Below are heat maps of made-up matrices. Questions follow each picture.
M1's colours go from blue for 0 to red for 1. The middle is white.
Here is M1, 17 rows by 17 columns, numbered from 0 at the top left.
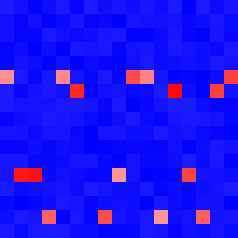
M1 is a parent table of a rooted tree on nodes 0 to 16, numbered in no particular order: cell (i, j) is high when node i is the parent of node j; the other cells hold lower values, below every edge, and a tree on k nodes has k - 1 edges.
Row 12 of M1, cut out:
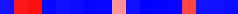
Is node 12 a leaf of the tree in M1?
no
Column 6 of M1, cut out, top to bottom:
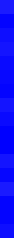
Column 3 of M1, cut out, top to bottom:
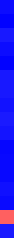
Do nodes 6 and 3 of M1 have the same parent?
no
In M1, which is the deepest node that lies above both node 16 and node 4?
5
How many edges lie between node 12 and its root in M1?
1
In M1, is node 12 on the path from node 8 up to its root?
yes
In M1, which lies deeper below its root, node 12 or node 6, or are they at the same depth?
node 12
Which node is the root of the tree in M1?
6
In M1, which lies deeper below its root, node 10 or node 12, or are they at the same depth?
node 10
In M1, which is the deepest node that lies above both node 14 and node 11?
15
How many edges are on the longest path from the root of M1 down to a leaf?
2
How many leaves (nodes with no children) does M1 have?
13
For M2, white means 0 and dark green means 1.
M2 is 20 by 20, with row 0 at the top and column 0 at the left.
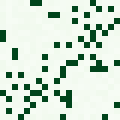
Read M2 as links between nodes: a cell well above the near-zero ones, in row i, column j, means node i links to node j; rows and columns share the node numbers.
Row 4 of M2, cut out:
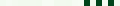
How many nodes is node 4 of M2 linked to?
3
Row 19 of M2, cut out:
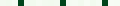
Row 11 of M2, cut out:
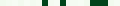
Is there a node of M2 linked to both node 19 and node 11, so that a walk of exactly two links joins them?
yes
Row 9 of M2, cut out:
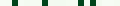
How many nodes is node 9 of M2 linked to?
4
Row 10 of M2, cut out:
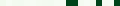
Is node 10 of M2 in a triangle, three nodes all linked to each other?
yes
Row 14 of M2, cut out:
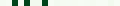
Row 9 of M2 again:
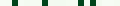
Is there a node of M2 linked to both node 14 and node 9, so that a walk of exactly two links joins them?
yes
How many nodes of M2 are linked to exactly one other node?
1
